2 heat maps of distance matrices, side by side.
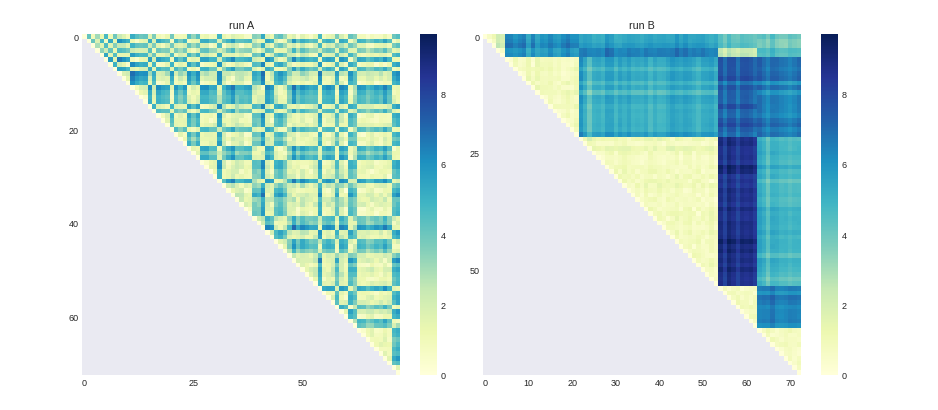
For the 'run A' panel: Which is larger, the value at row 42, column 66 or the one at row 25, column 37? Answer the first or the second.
the second
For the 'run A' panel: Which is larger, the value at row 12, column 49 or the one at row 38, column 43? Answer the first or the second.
the first
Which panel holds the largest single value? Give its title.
run B
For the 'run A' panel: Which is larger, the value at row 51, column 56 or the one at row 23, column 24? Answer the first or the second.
the second
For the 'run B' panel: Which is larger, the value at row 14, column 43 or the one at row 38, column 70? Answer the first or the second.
the first
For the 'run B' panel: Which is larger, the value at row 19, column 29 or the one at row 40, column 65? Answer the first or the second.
the first
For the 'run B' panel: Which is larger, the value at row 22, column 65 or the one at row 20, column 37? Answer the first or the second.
the second
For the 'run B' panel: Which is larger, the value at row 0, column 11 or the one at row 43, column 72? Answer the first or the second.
the first
